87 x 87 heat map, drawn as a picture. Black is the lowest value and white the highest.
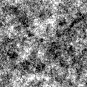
On average the colour sits 50% of the way up the scale. The field is mottled with small blotches. No single row or column stands out from its neighbours. The ninth with the highest average is the top middle. Neither half mirrors the other.
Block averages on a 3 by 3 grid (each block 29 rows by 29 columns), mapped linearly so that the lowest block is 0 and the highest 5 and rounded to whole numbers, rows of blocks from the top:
1 5 1 | 2 2 0 | 3 3 2
